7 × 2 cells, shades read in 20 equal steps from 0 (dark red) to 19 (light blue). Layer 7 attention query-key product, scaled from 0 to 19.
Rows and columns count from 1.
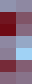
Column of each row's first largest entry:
1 2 2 2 2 2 2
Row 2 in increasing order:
1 7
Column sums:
49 80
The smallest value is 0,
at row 3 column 1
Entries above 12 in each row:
1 0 0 1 1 0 0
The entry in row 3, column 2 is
9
